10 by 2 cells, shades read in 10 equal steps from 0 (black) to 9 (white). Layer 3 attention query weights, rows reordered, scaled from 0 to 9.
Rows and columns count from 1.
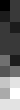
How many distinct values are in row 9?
2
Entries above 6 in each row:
0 0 0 0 0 0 0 2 1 2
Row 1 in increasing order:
0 2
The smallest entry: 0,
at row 1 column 1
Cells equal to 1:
3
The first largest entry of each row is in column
2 2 1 1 1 1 2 2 2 1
